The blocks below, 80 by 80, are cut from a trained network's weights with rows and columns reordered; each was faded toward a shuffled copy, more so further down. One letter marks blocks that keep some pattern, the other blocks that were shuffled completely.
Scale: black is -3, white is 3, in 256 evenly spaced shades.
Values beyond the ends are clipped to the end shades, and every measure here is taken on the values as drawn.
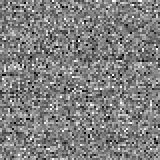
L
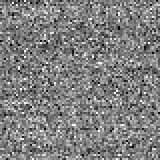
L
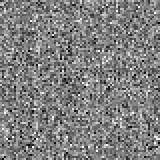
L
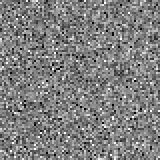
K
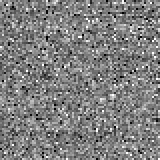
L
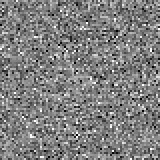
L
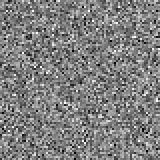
L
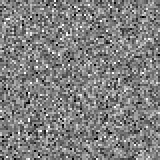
K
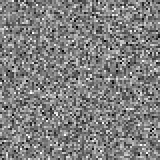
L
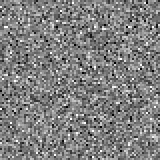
K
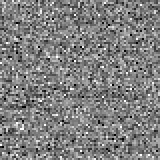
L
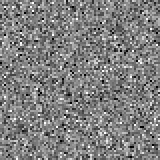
K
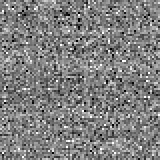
L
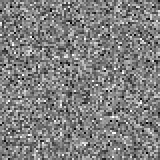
K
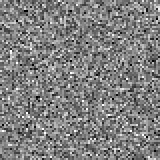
K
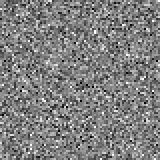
K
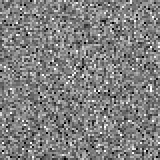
K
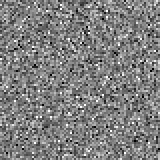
K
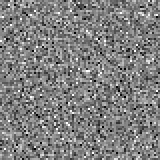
K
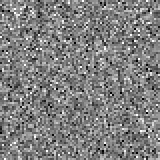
K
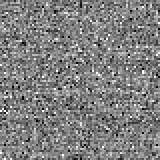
L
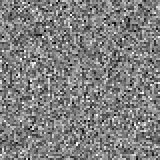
K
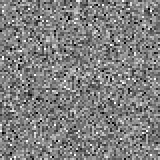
K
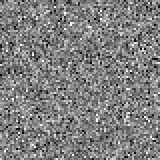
K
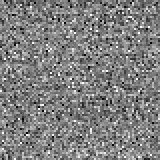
L
